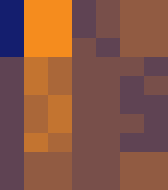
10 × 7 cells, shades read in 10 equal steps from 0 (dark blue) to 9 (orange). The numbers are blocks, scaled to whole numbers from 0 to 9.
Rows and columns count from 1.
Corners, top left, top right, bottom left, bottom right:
0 5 3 5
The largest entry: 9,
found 6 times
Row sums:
35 35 35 31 31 30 31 30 31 31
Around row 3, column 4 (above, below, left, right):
3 4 9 3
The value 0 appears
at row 1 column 1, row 2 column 1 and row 3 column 1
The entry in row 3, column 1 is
0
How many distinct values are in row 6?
4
